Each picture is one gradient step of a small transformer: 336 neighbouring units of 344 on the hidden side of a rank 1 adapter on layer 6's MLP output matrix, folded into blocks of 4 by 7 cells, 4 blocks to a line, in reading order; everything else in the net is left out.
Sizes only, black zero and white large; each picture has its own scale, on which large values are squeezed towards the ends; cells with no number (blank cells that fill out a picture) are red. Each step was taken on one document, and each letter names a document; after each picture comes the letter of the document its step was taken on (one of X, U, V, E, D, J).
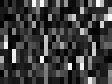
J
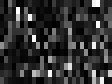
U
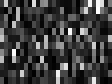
J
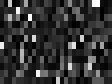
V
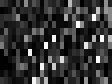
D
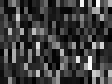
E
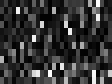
V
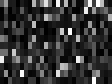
J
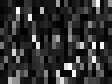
E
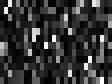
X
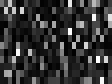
D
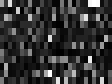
V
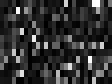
E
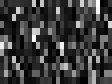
X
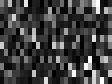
X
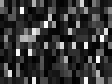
D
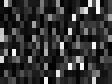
J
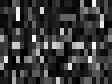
E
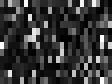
X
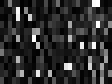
U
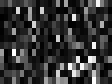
E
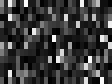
X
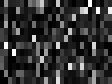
J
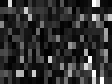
V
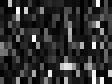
U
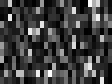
V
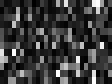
E
